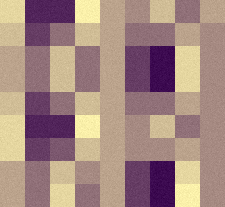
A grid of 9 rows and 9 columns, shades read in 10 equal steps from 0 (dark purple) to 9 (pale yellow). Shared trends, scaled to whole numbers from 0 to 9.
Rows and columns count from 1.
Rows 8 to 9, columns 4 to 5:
5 6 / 4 6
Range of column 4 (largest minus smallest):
5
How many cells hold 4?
15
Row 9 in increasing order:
0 2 4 4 5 6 6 8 9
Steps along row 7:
down up up down down same up down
